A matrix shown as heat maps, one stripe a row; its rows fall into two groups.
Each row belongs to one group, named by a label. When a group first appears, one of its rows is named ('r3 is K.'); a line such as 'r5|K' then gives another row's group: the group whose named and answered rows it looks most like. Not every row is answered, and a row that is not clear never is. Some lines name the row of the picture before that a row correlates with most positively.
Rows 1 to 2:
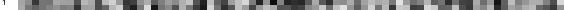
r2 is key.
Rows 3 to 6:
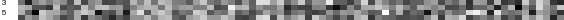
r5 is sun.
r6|sun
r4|key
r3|sun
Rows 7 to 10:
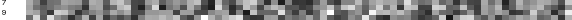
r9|key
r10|sun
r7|key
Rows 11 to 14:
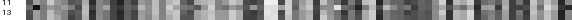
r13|sun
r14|sun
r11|sun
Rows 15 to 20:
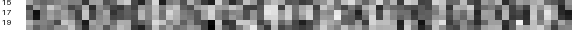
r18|sun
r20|key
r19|key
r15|key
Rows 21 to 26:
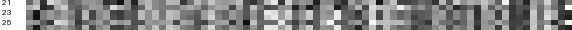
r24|sun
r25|key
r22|key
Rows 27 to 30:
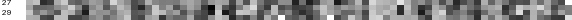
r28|key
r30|key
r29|key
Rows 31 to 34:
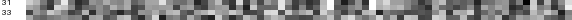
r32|key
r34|key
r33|sun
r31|key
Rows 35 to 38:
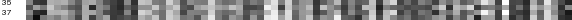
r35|sun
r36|sun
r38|sun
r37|sun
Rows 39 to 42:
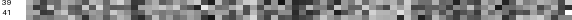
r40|sun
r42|key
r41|key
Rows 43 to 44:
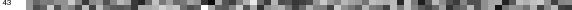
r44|sun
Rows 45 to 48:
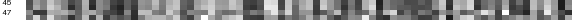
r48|sun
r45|sun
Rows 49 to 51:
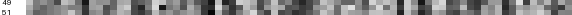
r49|key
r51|key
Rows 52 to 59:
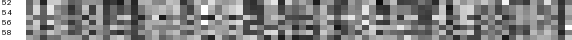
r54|sun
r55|key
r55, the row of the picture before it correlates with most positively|50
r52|sun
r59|key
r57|key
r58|sun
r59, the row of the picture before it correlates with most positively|51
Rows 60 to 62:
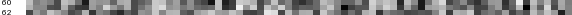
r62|sun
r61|key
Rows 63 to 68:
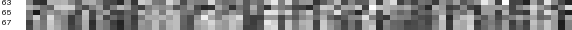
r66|sun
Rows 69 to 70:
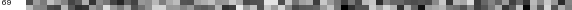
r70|key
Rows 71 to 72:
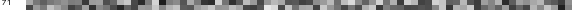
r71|key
